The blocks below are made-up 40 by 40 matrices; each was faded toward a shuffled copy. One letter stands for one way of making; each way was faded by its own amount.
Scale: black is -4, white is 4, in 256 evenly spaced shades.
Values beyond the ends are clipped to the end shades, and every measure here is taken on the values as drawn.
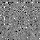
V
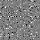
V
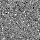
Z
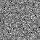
Z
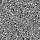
Z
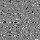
V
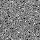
Z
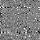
V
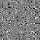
V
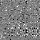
V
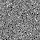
Z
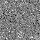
Z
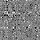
V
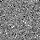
Z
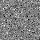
Z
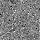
Z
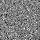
Z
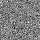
Z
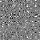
V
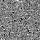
Z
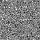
Z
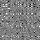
V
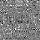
V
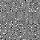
V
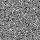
Z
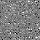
V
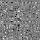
V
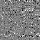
V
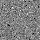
Z
